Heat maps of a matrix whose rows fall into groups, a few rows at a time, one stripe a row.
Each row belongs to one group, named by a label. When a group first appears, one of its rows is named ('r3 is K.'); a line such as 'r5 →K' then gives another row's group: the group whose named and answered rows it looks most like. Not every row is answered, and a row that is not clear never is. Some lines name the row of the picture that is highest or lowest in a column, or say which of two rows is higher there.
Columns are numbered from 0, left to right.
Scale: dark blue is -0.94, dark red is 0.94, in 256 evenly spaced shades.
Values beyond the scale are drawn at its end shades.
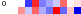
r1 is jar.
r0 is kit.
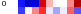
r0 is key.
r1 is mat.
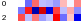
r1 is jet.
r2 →jar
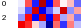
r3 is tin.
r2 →jet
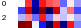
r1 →jet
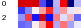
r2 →jet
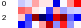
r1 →tin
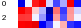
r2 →tin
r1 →tin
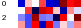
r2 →kit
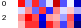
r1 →jet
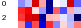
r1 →tin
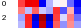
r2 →jet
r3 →jet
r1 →jar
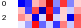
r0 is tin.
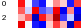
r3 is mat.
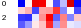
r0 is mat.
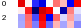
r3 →jet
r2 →jet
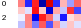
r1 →jar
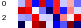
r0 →jet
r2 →kit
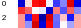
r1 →tin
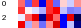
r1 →jar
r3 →jar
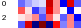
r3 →jet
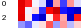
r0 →tin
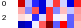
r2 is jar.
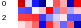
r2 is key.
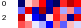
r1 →jet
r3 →tin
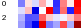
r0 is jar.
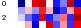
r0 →mat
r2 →key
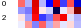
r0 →jar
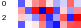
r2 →key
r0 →mat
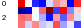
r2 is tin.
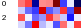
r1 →key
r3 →kit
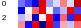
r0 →key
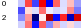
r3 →jet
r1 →mat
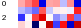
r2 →mat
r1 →key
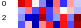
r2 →key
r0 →tin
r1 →jet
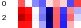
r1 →tin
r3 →tin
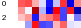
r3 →kit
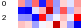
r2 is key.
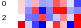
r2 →key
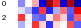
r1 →key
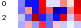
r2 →kit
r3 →jet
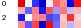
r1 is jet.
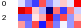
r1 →tin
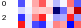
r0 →mat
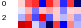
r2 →jet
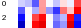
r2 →mat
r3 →mat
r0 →key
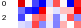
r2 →mat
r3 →kit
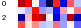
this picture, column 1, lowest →1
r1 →kit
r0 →tin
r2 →mat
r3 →jar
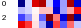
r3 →tin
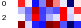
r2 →kit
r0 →jar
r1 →kit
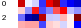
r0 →jar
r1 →kit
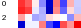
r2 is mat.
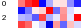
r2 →key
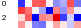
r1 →tin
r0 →mat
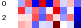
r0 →jet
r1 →jar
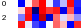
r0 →mat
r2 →jet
